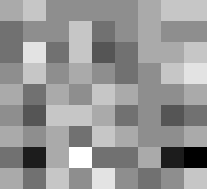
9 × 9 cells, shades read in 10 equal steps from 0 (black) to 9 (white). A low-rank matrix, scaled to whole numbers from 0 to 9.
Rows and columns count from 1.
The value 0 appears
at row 8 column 9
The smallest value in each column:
4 1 4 4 3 4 4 1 0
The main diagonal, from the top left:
6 5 4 6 7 4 5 1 7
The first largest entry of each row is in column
2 4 2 9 5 3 5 4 5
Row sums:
53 46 49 52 50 44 50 35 51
